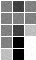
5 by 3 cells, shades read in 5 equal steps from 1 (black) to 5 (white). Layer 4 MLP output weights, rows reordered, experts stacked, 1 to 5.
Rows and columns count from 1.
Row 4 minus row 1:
0 -1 2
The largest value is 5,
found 2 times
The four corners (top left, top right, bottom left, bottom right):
3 3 4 5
